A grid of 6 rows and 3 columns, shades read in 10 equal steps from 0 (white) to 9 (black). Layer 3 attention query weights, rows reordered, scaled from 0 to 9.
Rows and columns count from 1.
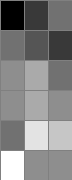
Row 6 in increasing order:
0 4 4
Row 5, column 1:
5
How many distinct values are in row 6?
2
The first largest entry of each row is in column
1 3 3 1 1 2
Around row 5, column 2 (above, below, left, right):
3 4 5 2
